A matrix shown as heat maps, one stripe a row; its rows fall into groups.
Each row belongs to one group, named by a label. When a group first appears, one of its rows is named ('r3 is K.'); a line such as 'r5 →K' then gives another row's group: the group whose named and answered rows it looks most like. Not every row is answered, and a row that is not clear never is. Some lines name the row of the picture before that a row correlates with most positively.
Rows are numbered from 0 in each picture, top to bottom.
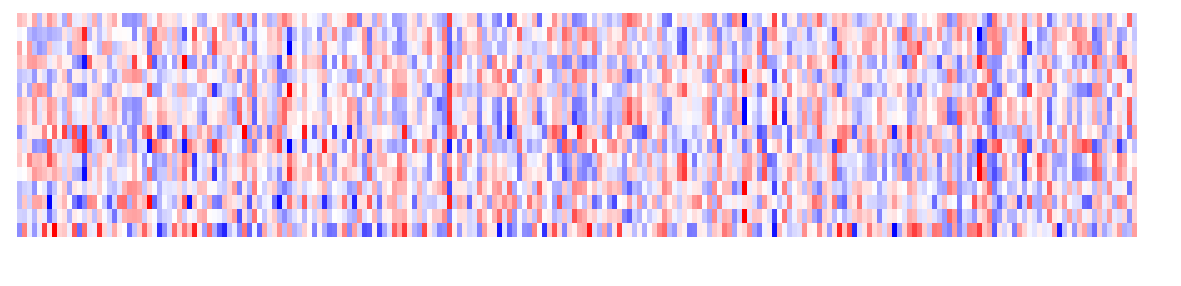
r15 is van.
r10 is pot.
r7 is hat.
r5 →pot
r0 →hat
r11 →pot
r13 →pot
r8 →van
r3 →pot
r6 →hat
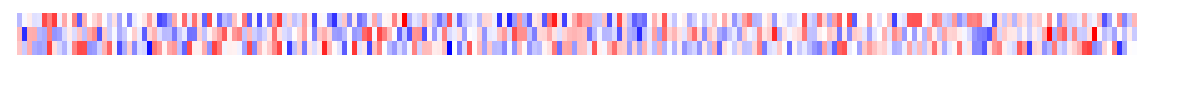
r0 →van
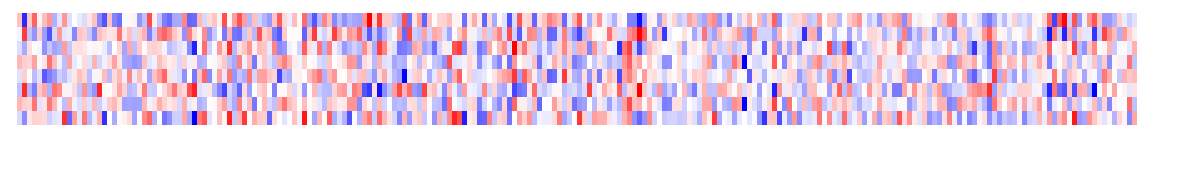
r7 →van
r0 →van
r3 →hat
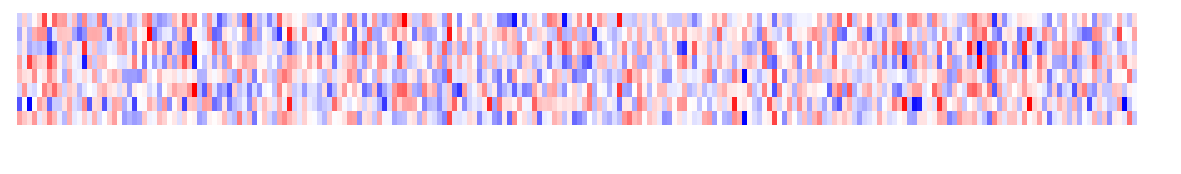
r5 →van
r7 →hat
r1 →pot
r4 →hat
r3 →pot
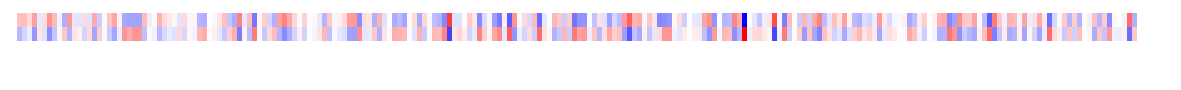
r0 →hat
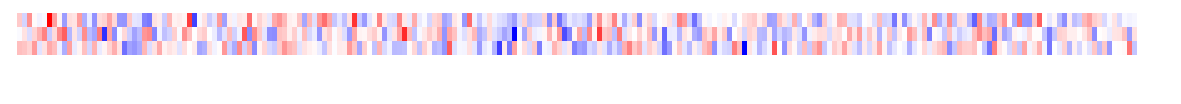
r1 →van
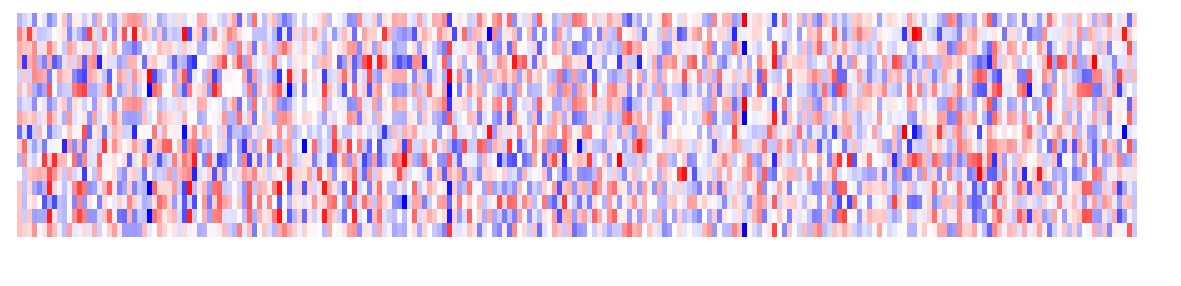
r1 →pot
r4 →pot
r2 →hat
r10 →van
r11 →pot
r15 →hat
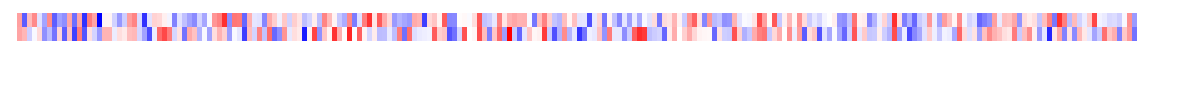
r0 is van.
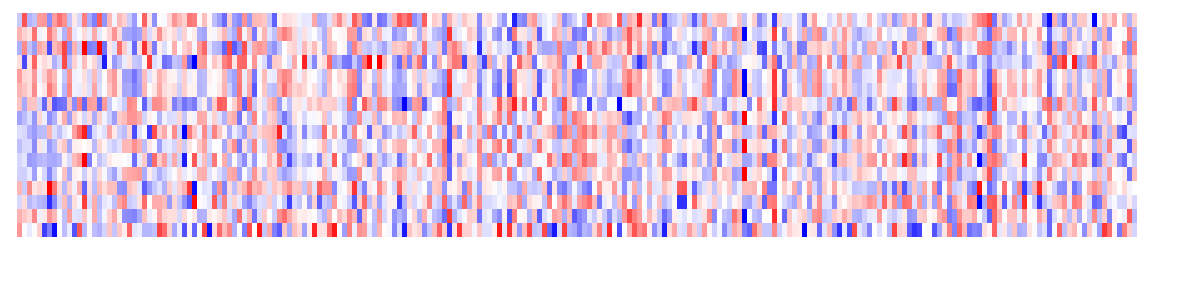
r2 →van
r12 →pot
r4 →hat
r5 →hat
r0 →van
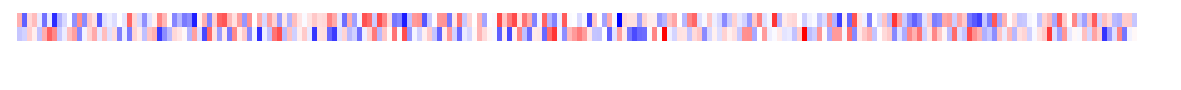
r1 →van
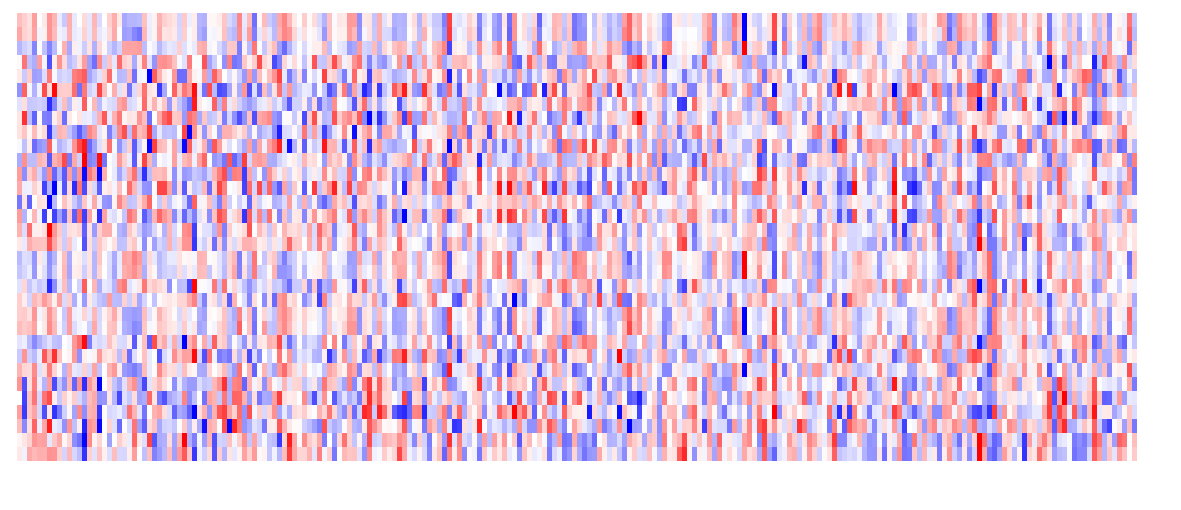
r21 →hat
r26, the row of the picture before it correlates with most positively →0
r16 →pot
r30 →pot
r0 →hat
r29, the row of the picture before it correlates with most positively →1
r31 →pot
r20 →van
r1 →hat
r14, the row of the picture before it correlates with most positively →0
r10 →van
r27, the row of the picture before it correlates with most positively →1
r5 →van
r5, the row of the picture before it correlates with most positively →1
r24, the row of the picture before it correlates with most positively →1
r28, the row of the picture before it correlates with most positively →0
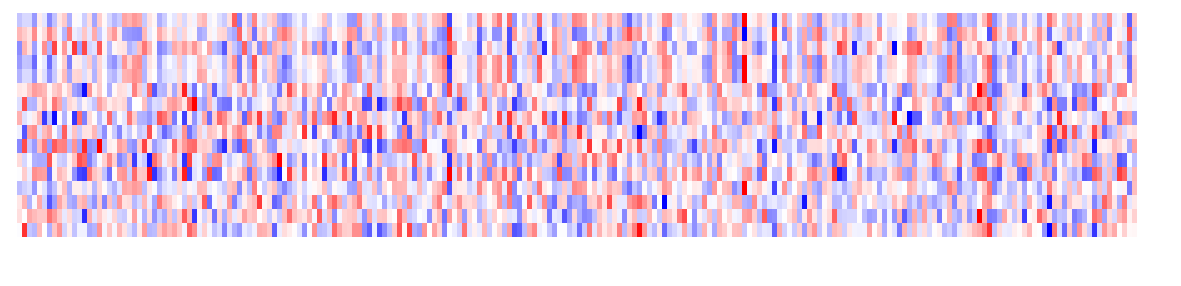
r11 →pot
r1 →hat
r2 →van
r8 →van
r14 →pot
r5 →pot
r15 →van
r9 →van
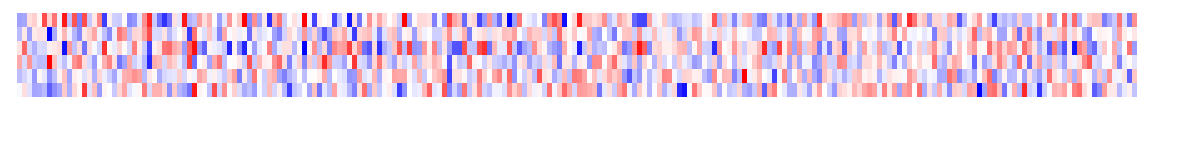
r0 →van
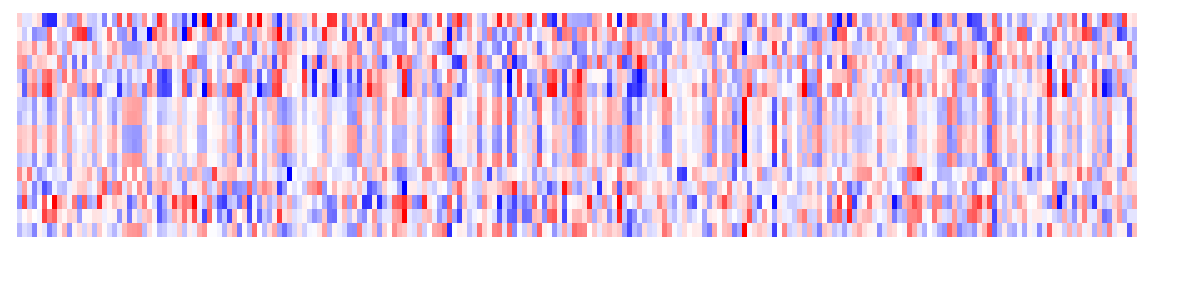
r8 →hat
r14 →van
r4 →van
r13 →van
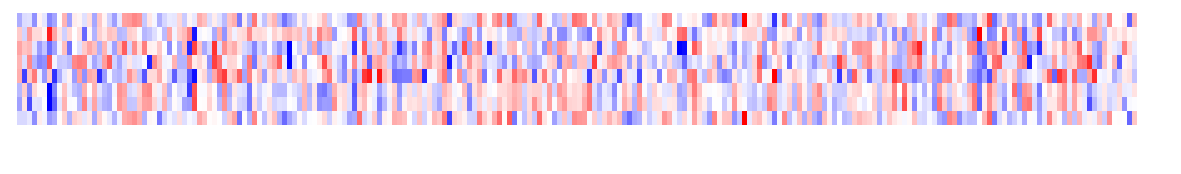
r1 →pot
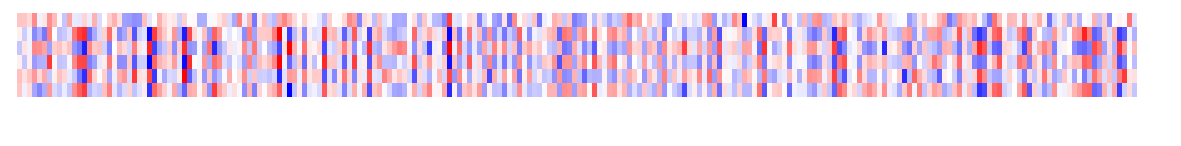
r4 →pot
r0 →hat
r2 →pot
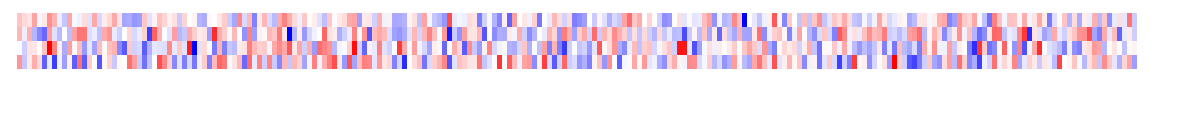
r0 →hat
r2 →pot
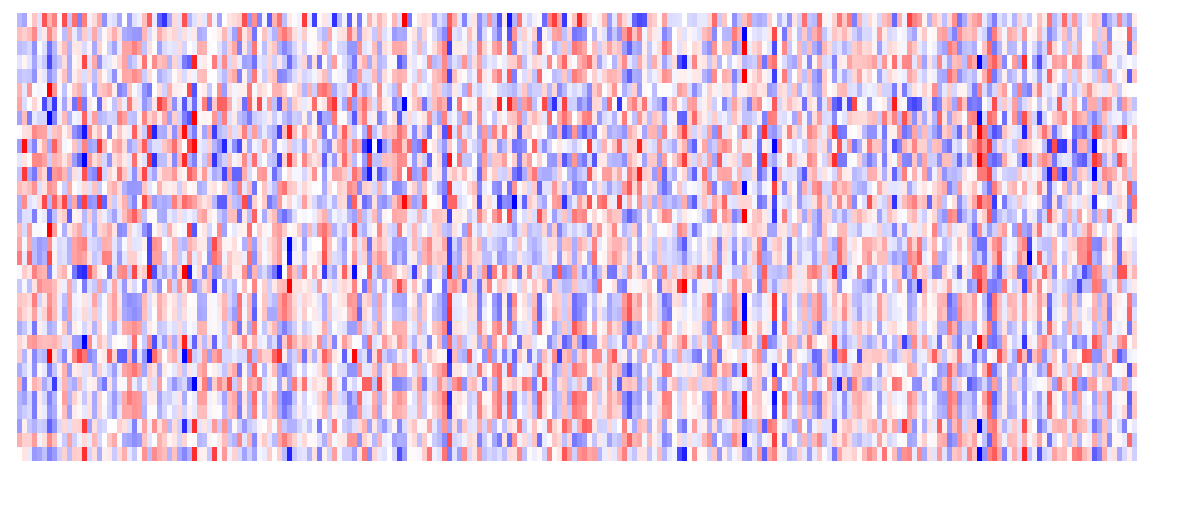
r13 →van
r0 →van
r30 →hat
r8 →pot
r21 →hat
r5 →pot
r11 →van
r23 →pot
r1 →hat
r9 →van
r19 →pot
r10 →pot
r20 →hat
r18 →pot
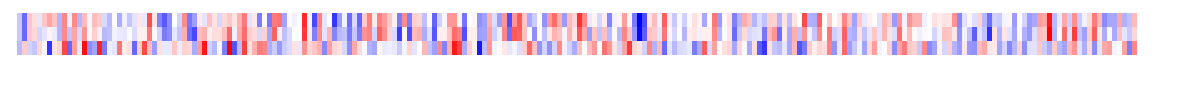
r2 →van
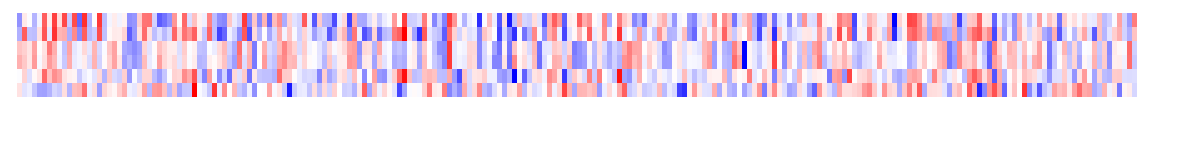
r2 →hat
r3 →hat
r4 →van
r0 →van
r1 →van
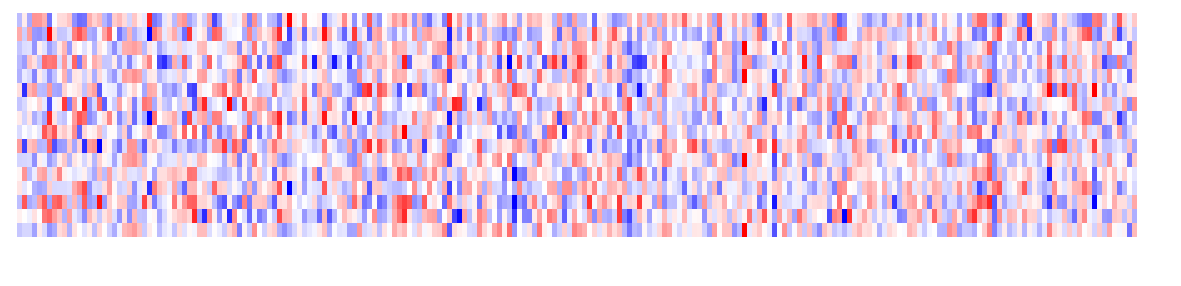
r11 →van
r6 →van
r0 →pot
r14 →van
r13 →van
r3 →van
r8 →van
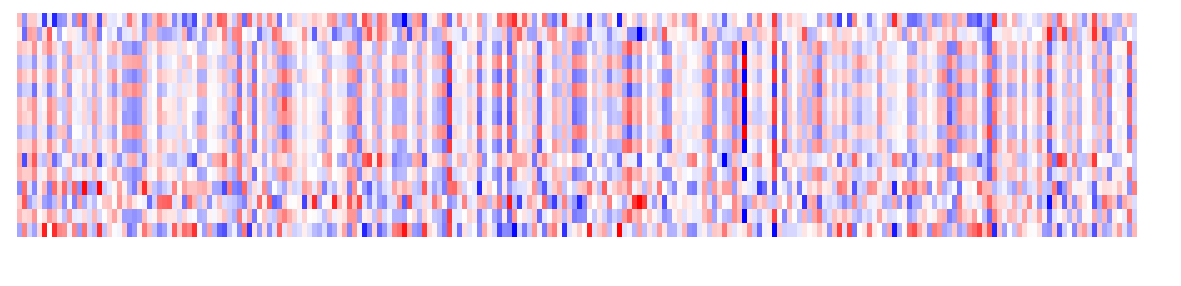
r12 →van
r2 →hat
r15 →van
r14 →hat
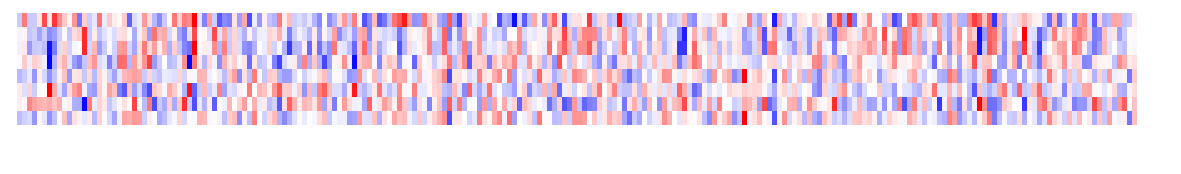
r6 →pot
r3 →pot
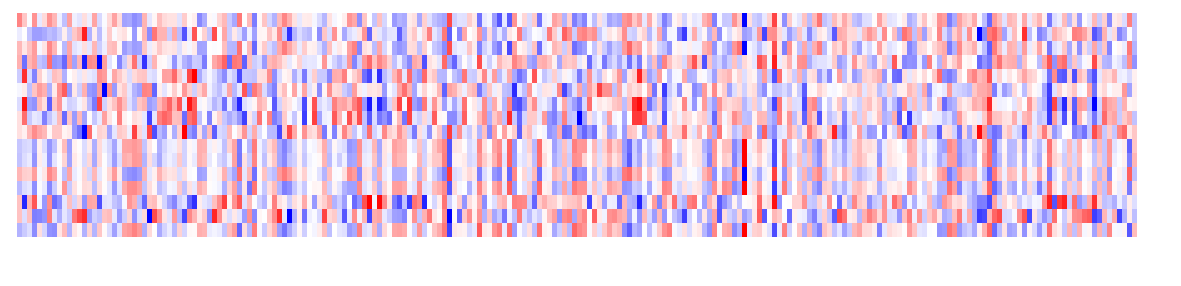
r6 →van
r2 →hat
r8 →pot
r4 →van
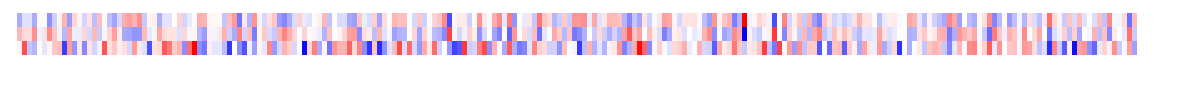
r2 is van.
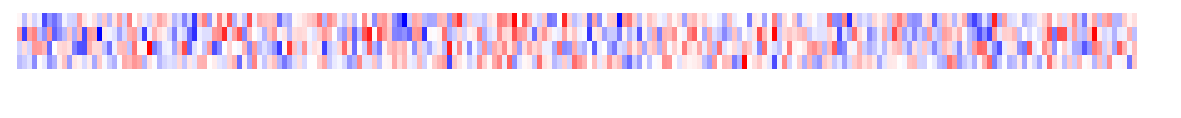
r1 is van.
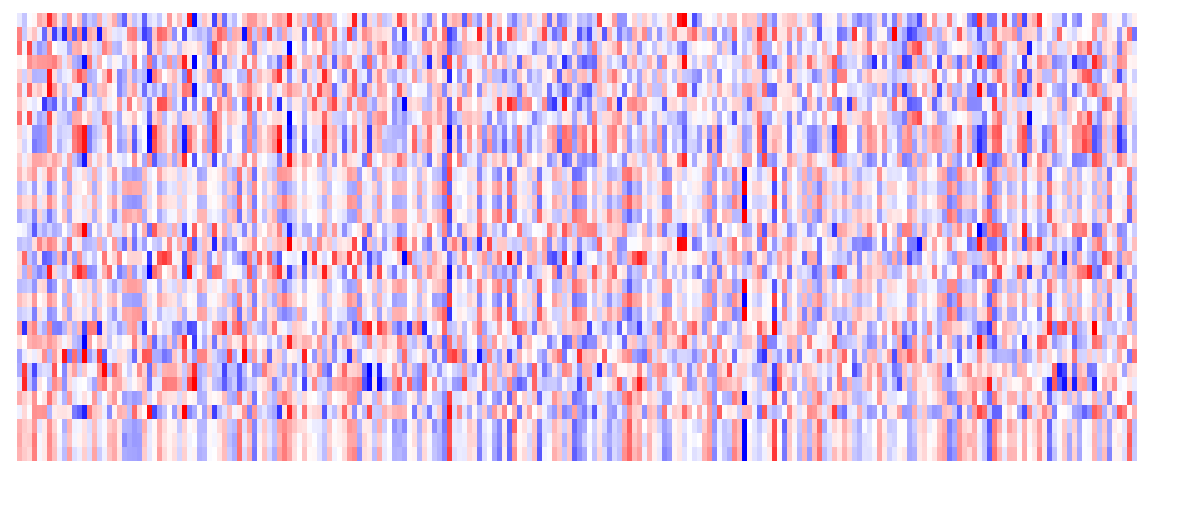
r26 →van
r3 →pot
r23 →pot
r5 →pot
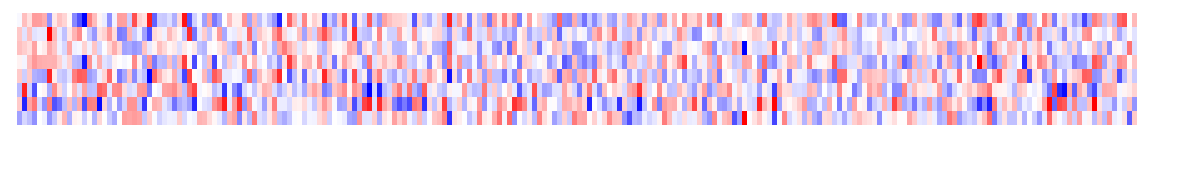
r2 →hat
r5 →van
